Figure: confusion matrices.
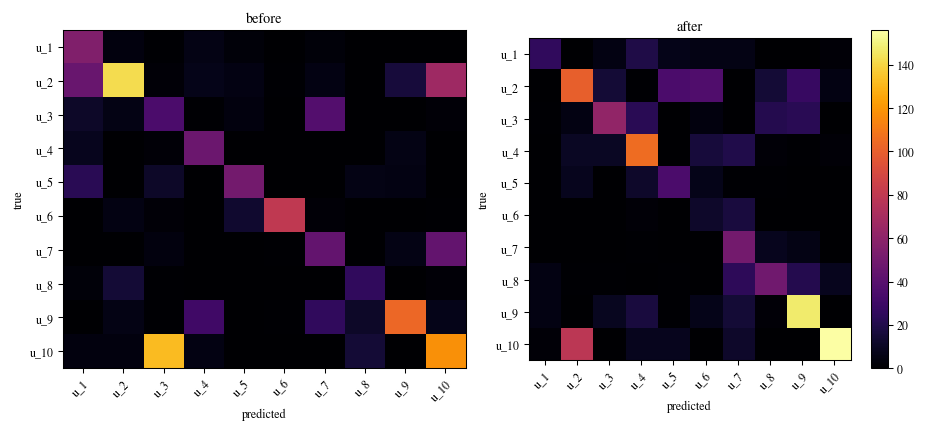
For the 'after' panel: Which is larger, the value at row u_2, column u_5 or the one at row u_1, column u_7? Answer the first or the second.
the first
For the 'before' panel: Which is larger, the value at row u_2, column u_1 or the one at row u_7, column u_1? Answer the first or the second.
the first
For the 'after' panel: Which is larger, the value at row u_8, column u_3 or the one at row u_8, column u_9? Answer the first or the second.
the second
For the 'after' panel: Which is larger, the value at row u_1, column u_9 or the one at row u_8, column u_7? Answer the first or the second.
the second
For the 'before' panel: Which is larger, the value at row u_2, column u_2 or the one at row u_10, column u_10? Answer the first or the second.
the first
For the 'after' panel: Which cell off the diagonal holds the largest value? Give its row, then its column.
u_10, u_2
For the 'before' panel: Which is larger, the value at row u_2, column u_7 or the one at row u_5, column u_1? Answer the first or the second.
the second
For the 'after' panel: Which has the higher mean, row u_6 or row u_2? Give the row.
u_2
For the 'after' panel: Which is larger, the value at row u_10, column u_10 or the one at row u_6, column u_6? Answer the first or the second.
the first
